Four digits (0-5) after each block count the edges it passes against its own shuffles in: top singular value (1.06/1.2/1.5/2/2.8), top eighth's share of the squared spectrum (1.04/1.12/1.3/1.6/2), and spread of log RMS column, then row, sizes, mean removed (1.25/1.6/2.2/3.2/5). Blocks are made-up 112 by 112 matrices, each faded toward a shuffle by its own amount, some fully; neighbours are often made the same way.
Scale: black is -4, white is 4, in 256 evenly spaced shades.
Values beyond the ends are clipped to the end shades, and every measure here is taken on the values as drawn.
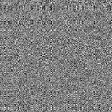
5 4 3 3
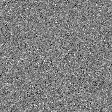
1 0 0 0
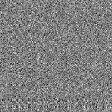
4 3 2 2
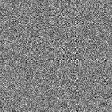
4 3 2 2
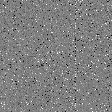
3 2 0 0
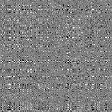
5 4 3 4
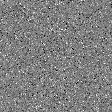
0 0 0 0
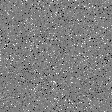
0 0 0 0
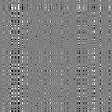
5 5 4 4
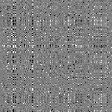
5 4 3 3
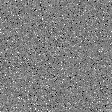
1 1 0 0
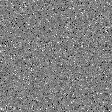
3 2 0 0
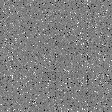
3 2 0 0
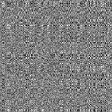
5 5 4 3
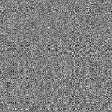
5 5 3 3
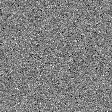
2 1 0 0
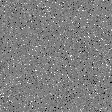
0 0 0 0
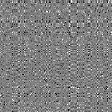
5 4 3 3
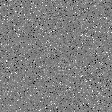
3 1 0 0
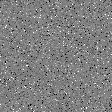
0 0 0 0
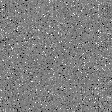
3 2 0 0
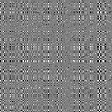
5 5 4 4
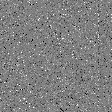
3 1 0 0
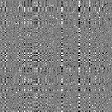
5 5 4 3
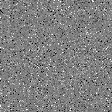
4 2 1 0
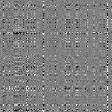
5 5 4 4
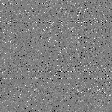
4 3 1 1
